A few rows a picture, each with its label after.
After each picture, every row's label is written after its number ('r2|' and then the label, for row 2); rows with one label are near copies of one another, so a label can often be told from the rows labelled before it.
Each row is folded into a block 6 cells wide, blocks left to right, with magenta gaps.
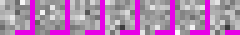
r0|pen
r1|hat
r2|pen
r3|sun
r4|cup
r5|cup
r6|sun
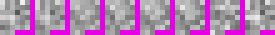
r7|pen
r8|pen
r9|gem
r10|gem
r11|gem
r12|gem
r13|cup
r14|pen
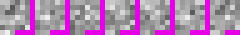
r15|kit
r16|pen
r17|hat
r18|gem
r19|gem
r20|pen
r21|kit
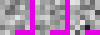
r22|kit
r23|pen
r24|sun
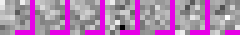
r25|pen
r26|gem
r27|gem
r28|sun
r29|hat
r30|kit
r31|kit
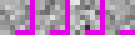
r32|gem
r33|kit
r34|sun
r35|gem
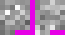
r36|hat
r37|cup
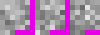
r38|gem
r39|cup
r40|hat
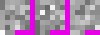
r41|cup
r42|hat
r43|kit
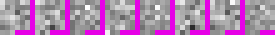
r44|pen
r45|sun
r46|hat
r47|cup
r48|hat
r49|sun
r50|pen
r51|hat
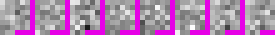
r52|pen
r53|cup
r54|sun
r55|hat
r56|hat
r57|cup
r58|sun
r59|sun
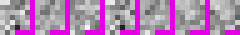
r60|sun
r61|kit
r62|cup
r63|sun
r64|kit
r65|gem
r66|gem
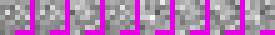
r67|hat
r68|hat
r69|gem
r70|hat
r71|pen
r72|gem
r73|gem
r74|pen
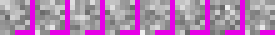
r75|gem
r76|cup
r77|pen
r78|gem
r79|cup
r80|gem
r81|hat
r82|cup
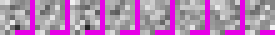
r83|sun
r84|kit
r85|sun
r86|kit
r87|gem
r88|cup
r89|gem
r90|kit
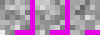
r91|cup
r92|gem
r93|kit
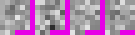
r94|kit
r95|sun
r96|cup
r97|cup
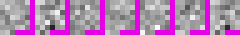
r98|gem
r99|sun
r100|hat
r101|cup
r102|cup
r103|kit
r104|sun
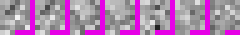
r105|kit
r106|kit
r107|gem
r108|gem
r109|sun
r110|pen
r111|hat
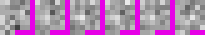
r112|sun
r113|pen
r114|pen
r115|pen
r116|pen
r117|kit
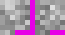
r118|gem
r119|hat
